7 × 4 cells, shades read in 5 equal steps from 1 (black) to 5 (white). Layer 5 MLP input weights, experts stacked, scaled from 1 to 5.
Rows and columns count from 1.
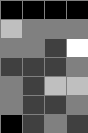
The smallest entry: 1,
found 5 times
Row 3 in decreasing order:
5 3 3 2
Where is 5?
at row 3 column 4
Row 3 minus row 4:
1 1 0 2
